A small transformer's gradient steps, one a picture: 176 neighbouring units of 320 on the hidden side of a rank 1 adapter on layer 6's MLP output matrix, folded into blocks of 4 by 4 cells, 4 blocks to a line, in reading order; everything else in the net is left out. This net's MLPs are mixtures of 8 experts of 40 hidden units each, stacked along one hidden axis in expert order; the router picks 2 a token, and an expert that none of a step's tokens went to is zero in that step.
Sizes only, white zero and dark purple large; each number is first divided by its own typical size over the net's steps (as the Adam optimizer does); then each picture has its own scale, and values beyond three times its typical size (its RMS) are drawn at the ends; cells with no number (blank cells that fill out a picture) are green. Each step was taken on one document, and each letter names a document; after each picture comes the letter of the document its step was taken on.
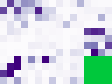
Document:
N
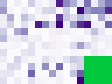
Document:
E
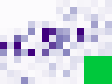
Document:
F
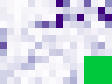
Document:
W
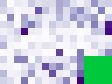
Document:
W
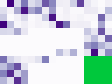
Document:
N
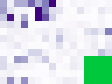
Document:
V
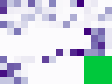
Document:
N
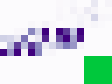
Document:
F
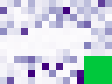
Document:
E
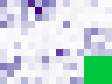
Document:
V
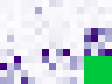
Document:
V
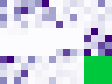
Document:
N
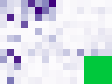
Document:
V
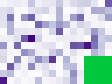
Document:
E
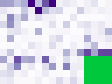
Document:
V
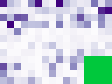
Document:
W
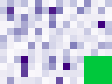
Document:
E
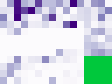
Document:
N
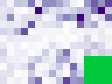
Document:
W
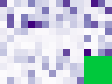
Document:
W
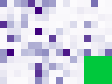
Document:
V
